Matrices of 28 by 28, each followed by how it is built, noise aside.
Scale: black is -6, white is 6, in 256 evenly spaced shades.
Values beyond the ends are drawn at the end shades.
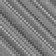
Toeplitz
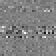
uneven rows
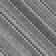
Toeplitz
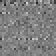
uneven rows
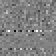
uneven rows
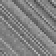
Toeplitz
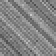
Toeplitz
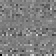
uneven rows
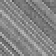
Toeplitz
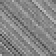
Toeplitz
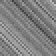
Toeplitz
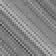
Toeplitz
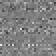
uneven rows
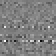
uneven rows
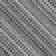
Toeplitz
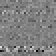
uneven rows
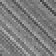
Toeplitz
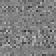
uneven rows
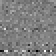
uneven rows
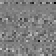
uneven rows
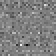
uneven rows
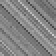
Toeplitz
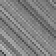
Toeplitz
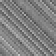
Toeplitz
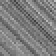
Toeplitz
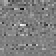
uneven rows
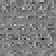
uneven rows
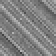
Toeplitz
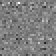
uneven rows
